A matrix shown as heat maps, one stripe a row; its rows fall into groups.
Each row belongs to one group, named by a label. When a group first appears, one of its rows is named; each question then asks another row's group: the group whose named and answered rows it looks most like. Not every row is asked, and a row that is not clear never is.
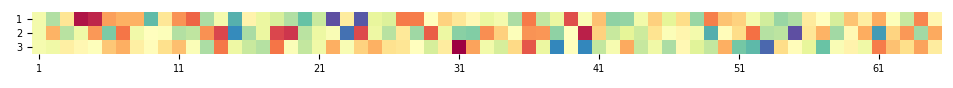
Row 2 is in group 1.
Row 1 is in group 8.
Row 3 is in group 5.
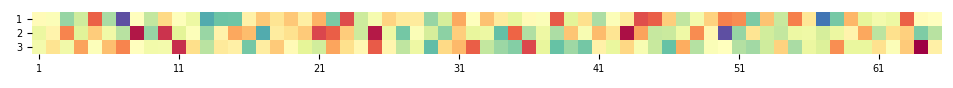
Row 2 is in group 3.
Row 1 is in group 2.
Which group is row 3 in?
5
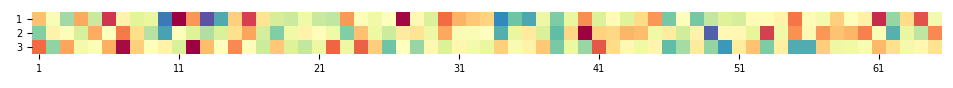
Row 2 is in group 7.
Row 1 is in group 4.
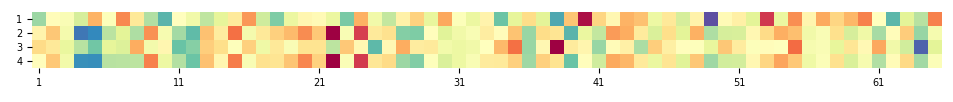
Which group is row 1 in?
7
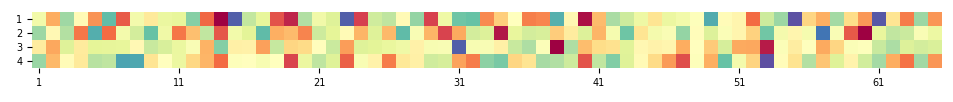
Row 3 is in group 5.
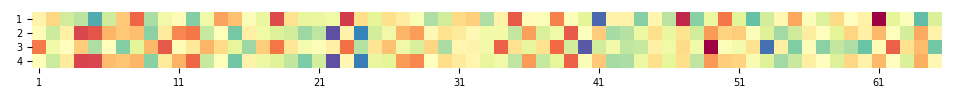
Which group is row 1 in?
5
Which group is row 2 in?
8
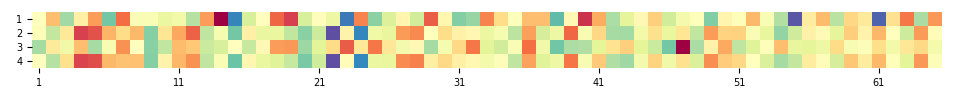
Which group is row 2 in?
8
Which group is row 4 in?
8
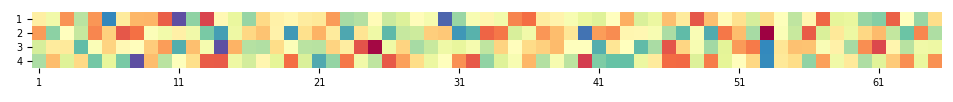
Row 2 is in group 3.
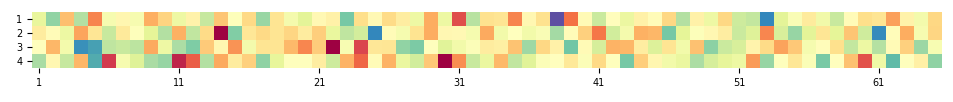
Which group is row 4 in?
4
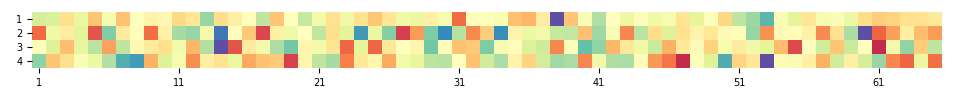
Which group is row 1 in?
5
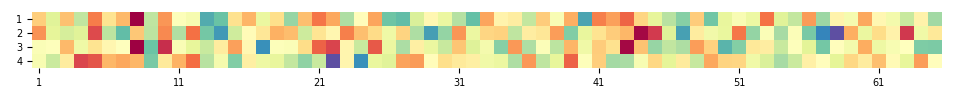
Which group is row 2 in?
2
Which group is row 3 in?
3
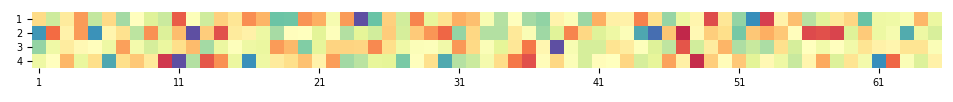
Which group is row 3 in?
5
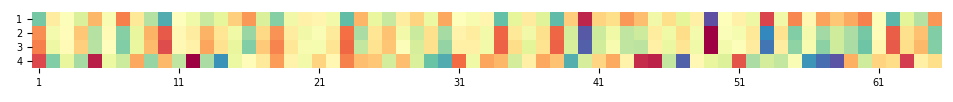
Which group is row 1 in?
7
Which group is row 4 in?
2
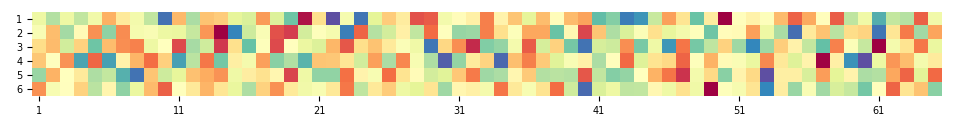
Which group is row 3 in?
5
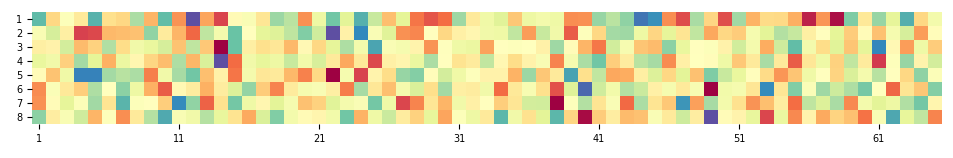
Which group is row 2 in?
8
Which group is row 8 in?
7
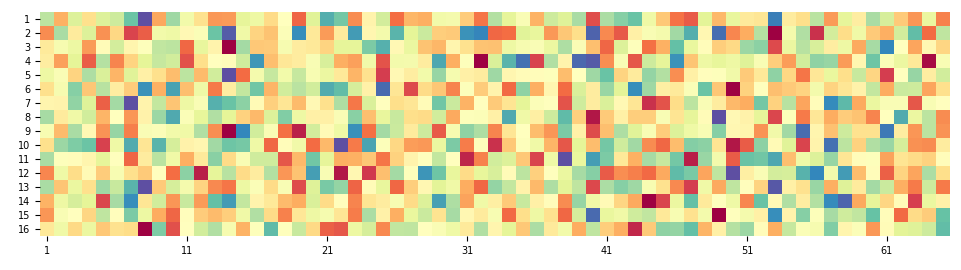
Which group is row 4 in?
5
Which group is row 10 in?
2
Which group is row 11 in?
5
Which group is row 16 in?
3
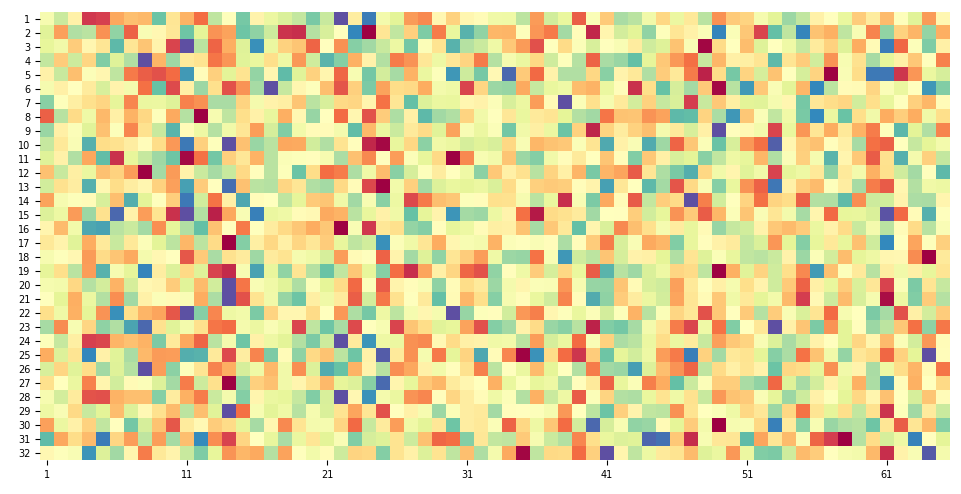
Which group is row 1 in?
8
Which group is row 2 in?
1
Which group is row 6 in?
3
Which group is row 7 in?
5
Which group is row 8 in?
2
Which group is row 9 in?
7
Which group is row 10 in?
1
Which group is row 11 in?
4
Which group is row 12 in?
3
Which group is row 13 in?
1
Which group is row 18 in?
5
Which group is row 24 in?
8
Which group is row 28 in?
8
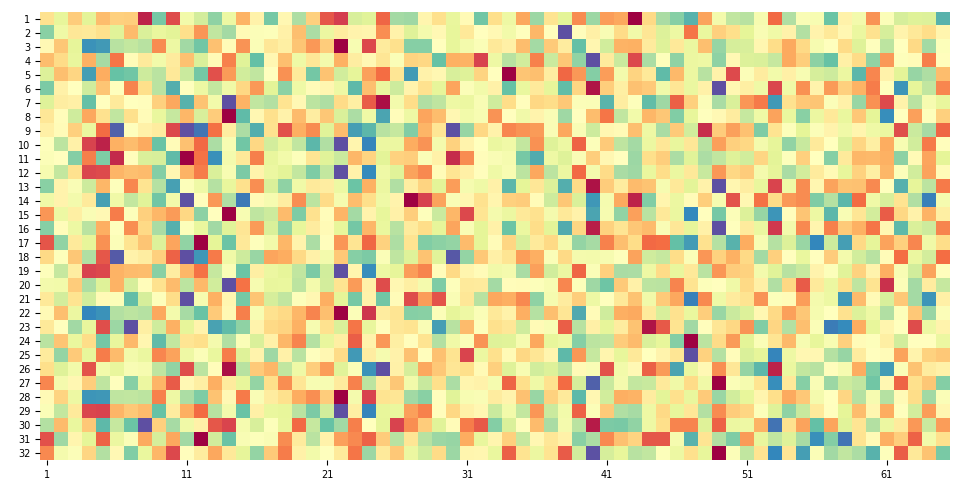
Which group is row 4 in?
5
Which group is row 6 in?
7
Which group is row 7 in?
1
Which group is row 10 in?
8
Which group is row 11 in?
4
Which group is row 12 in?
8
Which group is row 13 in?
7
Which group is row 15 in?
5
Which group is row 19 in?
8
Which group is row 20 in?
1
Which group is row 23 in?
2
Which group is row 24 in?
5
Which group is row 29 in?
8
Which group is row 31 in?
2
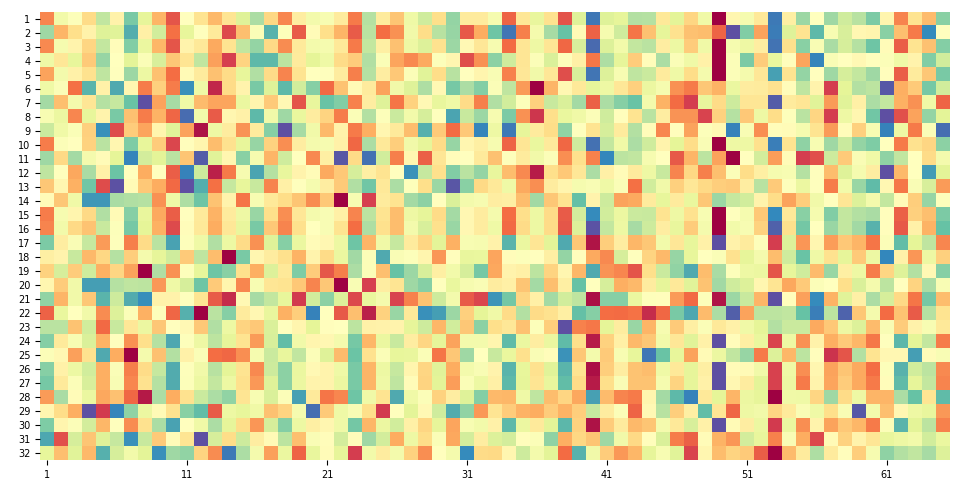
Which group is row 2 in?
3
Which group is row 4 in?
3
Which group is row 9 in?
4
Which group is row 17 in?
7
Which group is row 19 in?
3
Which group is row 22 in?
2
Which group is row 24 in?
7
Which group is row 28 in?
3
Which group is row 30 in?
7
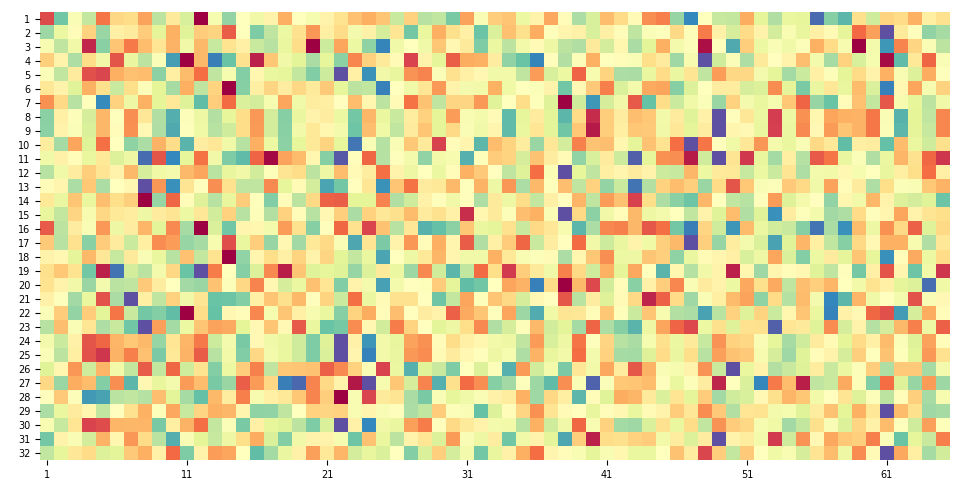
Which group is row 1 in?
2
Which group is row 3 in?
4
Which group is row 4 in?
4
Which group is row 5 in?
8
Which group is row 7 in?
5
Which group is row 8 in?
7
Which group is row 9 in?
7
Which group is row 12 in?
5
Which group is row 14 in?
3
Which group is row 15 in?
5
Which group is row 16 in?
2
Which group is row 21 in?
2
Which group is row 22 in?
4
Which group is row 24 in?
8
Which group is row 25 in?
8
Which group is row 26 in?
3
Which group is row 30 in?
8
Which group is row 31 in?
7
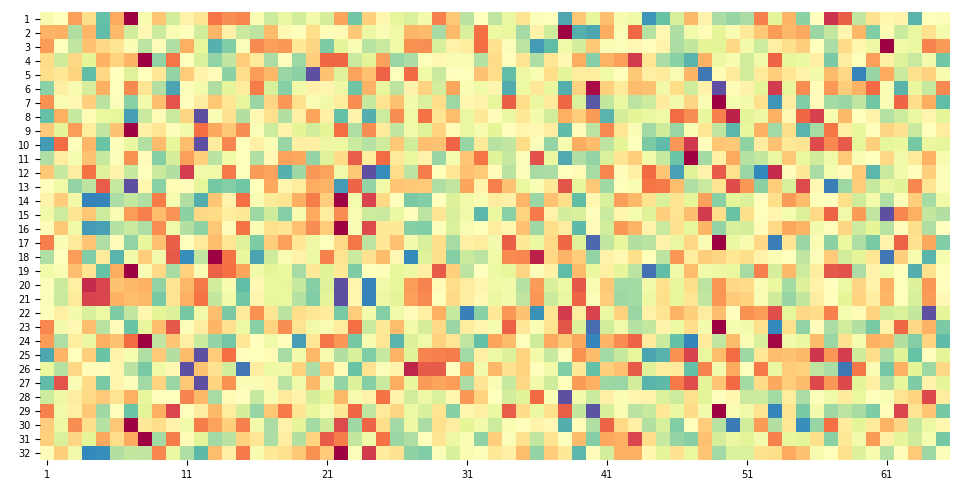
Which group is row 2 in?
5
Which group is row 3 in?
4
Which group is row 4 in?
3
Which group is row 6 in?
7
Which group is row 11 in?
5
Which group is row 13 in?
2
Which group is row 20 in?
8
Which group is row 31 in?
3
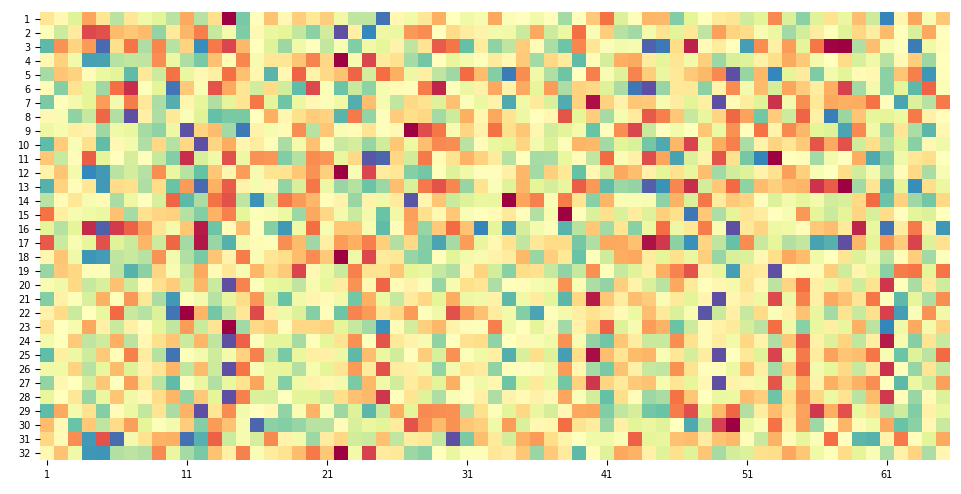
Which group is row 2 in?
8
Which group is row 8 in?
2
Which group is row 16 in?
4
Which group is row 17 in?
2
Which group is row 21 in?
7
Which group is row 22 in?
4
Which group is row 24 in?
1
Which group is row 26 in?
1
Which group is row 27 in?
7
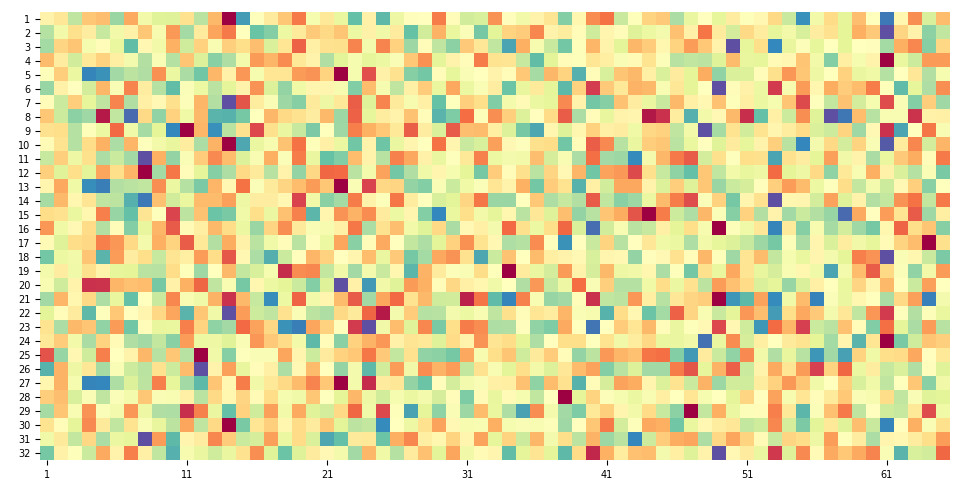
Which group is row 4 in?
4
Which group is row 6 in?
7
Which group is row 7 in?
1
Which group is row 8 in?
2
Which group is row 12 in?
3
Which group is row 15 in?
2
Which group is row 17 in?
5
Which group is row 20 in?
8
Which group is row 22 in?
1
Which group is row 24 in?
4
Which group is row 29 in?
5
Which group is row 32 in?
7
